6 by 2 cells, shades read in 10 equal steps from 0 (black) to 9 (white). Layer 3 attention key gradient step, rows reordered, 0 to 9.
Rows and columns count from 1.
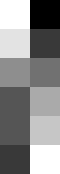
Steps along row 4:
up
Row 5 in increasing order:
3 7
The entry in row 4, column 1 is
3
